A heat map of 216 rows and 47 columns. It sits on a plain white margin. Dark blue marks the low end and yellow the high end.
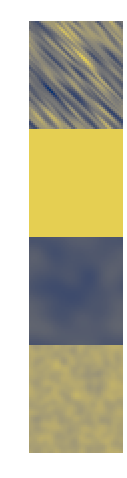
It is made of 4 by 1 panels. Panel 1,1: middling, slanting down to the right, strong in contrast. Panel 2,1: very high, flat. Panel 3,1: low, smooth, faint in contrast. Panel 4,1: high, blotchy, faint in contrast.
